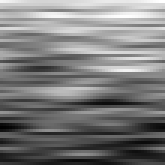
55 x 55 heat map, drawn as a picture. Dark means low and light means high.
There is an overall slope up to the top. On average the colour sits 50% of the way up the scale. Streaks run across, left to right.
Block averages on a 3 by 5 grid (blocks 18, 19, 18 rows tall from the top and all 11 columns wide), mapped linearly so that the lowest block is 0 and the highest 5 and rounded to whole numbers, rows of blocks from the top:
4 4 5 5 5 / 2 2 2 2 3 / 0 1 1 0 0
